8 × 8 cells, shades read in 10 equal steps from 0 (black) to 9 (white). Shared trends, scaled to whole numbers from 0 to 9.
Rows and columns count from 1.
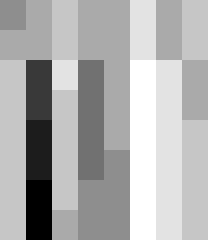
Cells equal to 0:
2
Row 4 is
7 2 7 4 6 9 8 6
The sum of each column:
53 18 56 38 45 70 60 54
